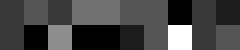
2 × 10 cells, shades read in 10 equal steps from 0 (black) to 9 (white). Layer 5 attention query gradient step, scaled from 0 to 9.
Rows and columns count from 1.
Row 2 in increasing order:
0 0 0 1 2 2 3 3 5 9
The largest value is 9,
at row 2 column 8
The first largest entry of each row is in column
4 8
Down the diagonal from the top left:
2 0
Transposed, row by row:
2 2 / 3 0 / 2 5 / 4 0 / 4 0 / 3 1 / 3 3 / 0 9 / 2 2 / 1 3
